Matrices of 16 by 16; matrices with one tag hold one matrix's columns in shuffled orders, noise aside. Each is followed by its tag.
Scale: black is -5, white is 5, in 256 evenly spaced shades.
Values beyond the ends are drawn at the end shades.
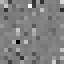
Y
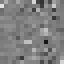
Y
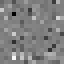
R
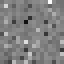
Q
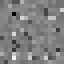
R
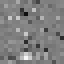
R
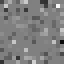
Y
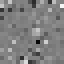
Y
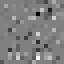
R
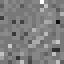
Q
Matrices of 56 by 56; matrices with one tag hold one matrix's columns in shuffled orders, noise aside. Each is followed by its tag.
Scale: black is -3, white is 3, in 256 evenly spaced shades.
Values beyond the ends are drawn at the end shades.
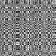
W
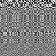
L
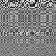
L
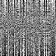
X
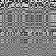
L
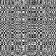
W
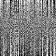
X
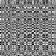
W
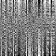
X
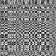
W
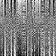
X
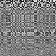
L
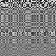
L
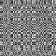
W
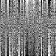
X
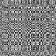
W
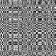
W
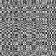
W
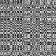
W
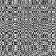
W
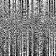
X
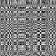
W
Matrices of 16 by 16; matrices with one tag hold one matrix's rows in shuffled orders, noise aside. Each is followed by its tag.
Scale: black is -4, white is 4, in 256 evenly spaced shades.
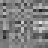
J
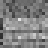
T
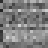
T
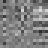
J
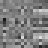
J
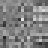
J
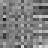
J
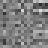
J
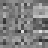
J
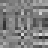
J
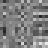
J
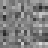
J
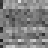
T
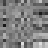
J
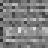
T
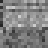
T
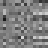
J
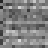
T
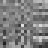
J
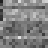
T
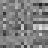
J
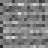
T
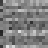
T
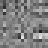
J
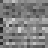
T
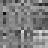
J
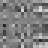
J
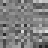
J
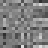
J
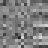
J
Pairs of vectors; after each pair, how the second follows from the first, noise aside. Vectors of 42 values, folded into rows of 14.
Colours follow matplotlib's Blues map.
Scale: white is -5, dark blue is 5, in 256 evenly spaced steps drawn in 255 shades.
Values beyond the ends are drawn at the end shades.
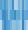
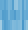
shrunk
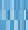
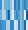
scaled up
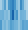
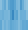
shrunk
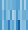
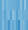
shrunk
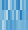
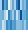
scaled up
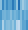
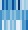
scaled up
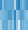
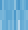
shrunk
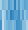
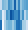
scaled up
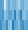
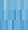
shrunk
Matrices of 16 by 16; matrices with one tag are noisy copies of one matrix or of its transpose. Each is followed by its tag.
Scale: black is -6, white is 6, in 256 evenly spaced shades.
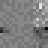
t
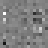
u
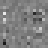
u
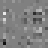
u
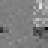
t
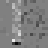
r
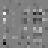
u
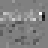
r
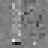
r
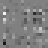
u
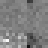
t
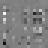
u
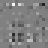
u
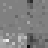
t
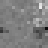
t
